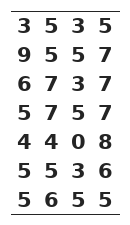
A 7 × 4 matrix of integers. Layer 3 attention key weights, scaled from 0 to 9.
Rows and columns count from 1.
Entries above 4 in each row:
2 4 3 4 1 3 4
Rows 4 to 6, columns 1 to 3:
5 7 5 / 4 4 0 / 5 5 3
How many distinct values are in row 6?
3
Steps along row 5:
same down up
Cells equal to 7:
5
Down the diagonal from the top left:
3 5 3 7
